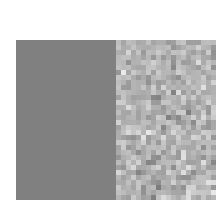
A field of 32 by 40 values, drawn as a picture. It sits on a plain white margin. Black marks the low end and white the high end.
It is made of 1 by 2 panels. Panel 1,1: middling, flat. Panel 1,2: high, fine-grained.
